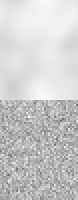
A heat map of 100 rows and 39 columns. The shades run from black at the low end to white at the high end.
It is made of 2 by 1 panels. Panel 1,1: very high, smooth, faint in contrast. Panel 2,1: high, fine-grained.
